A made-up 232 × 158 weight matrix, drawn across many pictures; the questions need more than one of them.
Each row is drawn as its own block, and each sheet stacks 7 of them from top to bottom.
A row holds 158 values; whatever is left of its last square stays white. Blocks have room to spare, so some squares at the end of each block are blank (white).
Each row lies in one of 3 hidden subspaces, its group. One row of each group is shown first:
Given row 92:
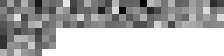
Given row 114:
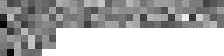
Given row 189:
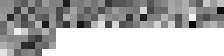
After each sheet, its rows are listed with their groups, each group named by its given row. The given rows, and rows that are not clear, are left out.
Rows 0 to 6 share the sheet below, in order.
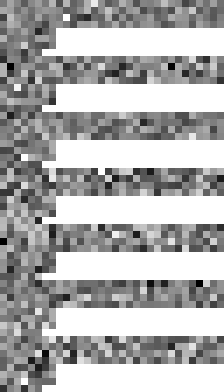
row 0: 114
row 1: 92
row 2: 189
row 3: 189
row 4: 189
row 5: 114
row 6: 114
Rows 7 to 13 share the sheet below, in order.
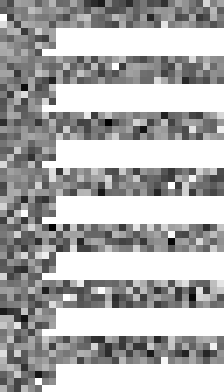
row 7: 114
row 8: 92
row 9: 189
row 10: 114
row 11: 114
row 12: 92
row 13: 114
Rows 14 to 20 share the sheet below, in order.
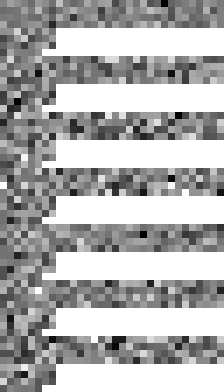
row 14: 92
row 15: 114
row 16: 189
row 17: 92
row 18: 189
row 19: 189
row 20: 92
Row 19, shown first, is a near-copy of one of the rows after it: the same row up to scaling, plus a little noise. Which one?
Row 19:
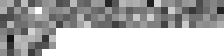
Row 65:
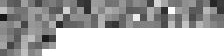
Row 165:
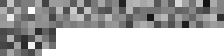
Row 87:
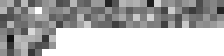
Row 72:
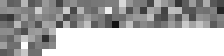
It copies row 87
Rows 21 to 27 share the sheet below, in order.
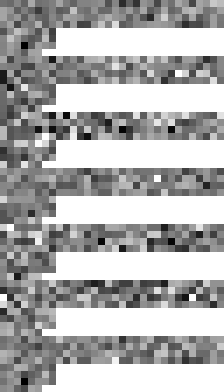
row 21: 189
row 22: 114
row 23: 114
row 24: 92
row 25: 92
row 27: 189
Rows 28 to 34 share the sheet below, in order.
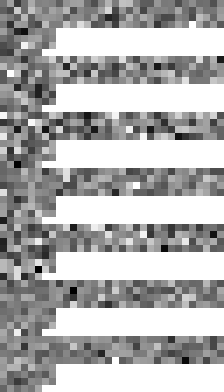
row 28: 189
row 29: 114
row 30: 92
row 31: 189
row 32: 114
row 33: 92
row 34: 92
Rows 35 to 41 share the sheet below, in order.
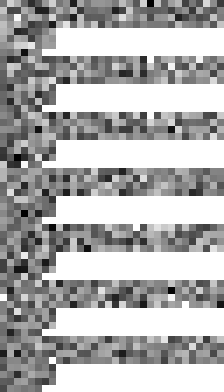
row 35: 114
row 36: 114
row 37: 114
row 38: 189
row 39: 114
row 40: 92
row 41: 114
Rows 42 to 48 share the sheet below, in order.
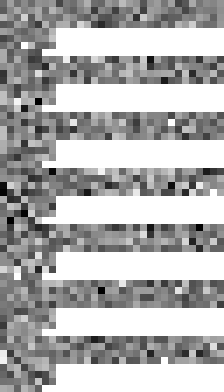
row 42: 189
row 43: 114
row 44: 92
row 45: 114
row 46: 114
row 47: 92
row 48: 114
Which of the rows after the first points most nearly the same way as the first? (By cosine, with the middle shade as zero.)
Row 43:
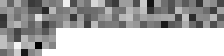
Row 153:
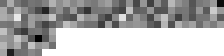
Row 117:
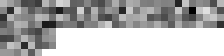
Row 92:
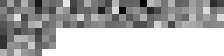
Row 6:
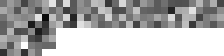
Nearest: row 6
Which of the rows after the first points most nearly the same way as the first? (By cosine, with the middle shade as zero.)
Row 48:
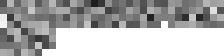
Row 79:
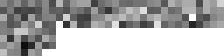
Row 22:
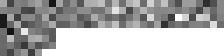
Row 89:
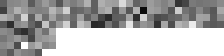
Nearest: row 89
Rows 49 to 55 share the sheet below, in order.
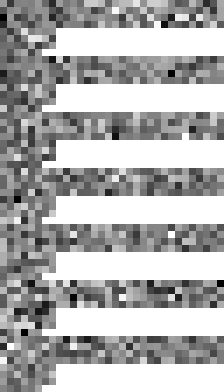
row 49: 114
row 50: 114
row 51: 92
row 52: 92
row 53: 92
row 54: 114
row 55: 92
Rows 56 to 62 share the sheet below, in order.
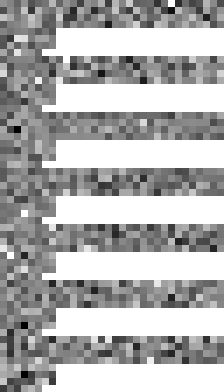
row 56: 92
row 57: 92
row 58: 114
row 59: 189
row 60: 114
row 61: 114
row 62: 92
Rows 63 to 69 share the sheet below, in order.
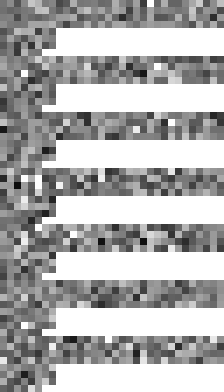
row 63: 114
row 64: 92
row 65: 189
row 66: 92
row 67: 92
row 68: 189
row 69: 92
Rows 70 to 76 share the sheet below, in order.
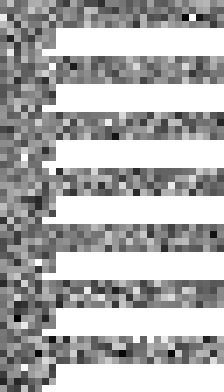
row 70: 114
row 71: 92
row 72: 189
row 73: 114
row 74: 114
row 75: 92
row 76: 114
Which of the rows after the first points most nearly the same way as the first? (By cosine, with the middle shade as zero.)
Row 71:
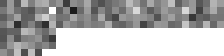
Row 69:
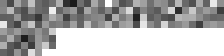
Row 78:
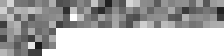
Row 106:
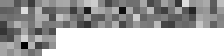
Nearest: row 69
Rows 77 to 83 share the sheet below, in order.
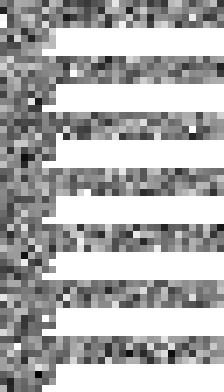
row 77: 92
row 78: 189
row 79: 189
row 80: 189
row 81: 92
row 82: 189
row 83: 114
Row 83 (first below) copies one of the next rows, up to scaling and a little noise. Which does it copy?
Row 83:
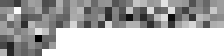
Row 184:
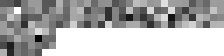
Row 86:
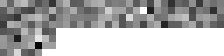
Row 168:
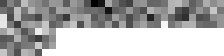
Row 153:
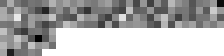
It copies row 184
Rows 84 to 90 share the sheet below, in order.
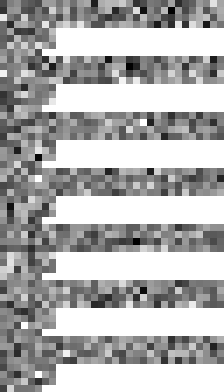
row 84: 189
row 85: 92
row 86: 114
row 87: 189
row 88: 189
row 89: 189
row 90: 114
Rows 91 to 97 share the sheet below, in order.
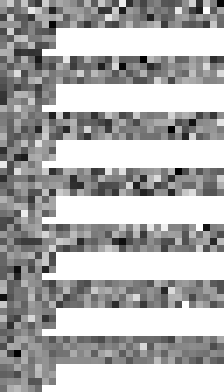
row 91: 92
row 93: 114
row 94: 189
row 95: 114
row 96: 189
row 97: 114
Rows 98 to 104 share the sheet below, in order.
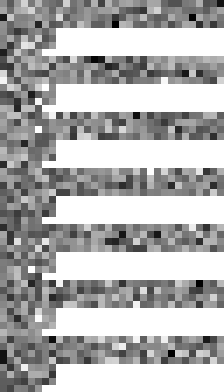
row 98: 189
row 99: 114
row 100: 114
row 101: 114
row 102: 92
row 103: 114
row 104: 114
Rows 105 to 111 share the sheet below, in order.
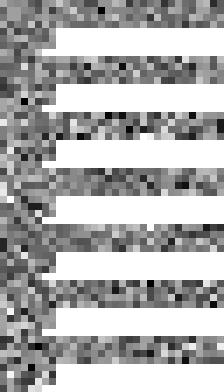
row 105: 92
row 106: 92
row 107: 189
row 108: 114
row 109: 114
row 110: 114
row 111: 189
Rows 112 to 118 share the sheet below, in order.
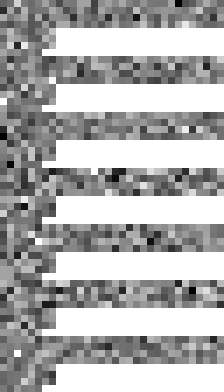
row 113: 92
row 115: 92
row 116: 92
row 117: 92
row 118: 92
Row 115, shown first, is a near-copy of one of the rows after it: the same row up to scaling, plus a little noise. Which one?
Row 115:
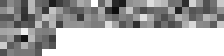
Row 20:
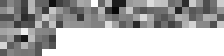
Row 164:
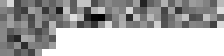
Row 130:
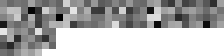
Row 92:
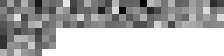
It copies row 20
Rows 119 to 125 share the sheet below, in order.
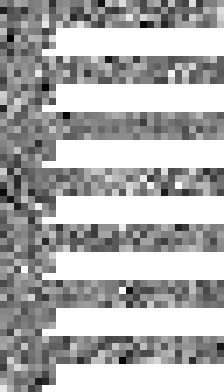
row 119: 189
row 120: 114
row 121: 114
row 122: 114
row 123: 189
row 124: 92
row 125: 189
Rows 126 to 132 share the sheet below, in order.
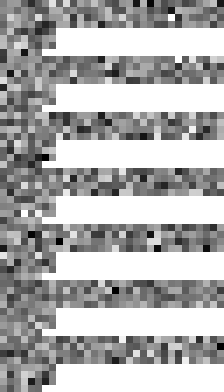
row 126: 114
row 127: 92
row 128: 189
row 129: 189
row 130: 92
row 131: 189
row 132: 189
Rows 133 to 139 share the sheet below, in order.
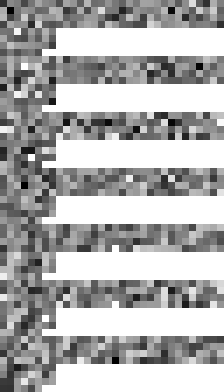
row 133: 92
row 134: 92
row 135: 189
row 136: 92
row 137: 189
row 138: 189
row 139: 189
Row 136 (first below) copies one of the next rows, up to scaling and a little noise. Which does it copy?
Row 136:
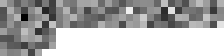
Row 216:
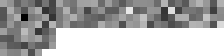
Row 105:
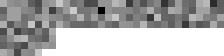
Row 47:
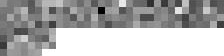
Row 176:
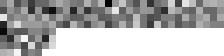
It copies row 216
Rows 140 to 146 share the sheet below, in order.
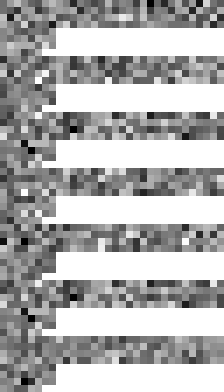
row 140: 114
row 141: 92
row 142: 92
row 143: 189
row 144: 92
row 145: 92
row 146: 189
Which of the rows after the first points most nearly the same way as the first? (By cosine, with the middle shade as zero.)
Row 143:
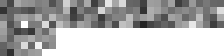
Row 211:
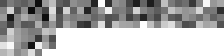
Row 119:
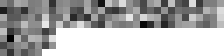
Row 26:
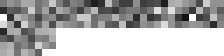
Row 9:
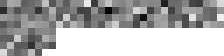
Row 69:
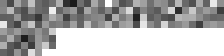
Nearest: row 119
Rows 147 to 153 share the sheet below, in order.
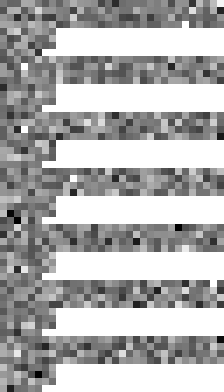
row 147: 114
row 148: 92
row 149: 92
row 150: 92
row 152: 92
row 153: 114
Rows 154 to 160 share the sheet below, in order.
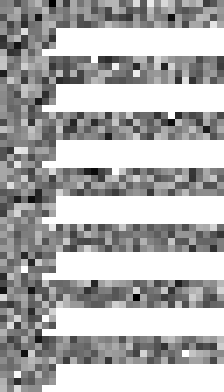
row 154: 114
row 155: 189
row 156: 92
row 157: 92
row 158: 114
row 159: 189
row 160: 92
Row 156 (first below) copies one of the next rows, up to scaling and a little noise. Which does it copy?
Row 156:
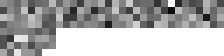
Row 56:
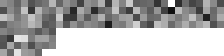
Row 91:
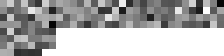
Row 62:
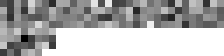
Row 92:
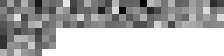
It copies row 56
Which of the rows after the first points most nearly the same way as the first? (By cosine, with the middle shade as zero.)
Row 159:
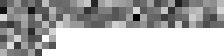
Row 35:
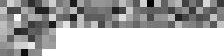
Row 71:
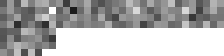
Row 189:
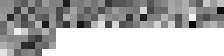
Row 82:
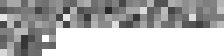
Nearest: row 82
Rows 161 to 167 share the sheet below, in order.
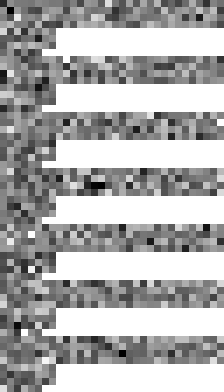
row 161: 92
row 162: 114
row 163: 189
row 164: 92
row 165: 189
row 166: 114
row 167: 114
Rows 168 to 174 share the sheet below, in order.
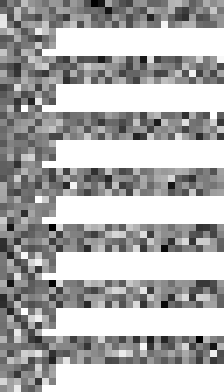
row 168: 114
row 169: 114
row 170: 92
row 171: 114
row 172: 114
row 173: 114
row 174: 114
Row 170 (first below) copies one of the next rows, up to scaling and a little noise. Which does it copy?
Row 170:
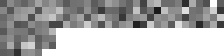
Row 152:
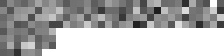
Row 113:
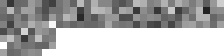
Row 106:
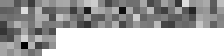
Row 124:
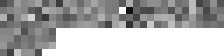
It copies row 152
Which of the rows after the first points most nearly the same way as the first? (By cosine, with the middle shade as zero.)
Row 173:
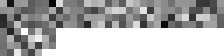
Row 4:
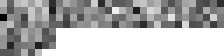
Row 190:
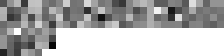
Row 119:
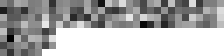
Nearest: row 4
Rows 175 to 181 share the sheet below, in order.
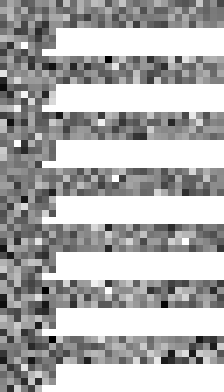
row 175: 114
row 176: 92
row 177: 92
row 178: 92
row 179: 114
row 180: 114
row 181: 114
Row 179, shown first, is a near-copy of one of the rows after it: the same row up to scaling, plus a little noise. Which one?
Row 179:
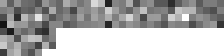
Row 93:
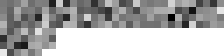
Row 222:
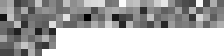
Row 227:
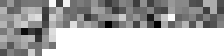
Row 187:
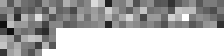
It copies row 187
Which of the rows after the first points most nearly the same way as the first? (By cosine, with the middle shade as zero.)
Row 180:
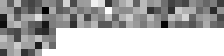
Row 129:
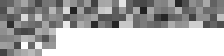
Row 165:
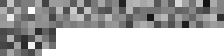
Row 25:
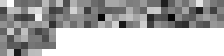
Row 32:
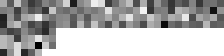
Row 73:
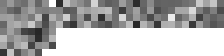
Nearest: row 32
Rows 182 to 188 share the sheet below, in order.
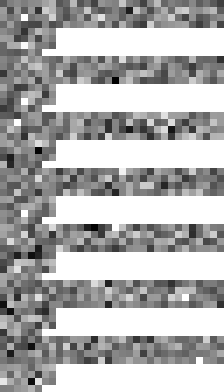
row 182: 92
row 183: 189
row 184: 114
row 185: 189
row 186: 92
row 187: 114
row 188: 189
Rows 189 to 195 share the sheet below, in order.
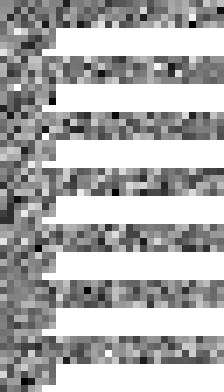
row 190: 92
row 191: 92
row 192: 189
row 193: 92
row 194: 92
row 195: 189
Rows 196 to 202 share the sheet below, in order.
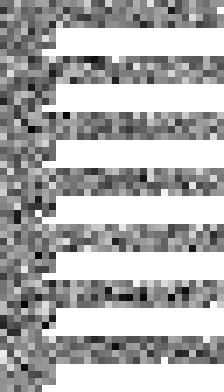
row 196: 189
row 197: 92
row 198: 114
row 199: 114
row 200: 114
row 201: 114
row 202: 114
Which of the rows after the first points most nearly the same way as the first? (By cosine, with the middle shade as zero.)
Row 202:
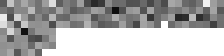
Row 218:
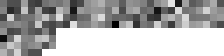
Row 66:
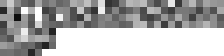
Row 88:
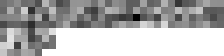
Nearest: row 88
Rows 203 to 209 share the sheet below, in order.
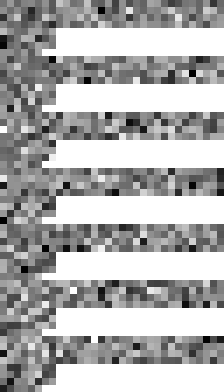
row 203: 92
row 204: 114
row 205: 92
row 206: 189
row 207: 189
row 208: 92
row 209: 189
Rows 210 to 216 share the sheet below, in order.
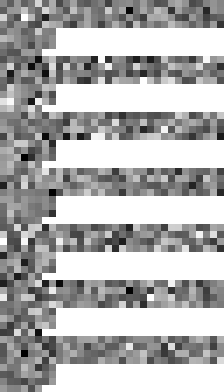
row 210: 92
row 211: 189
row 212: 189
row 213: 92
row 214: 92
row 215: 92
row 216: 92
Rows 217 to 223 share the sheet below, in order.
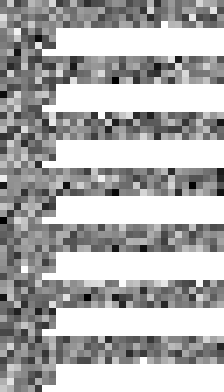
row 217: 114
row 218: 92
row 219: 189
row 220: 189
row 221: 189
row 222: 114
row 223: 189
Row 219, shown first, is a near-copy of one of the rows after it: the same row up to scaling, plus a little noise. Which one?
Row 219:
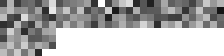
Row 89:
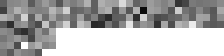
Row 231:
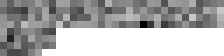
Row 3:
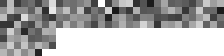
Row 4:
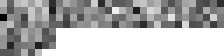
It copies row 3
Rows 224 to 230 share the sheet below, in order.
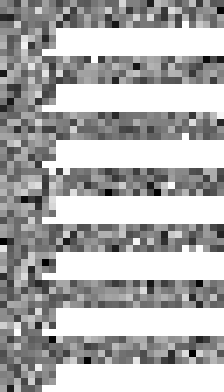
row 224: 189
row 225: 189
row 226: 114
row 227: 114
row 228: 189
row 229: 114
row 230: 114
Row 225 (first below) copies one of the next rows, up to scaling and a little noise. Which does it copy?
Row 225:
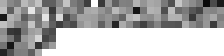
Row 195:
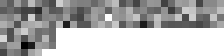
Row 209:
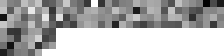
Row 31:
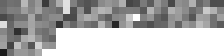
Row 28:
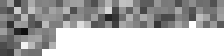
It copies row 209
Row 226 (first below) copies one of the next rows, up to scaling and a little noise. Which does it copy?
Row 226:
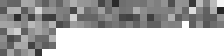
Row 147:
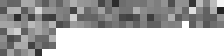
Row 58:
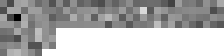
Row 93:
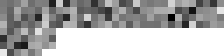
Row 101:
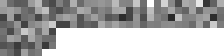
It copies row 147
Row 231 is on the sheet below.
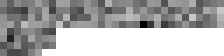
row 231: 189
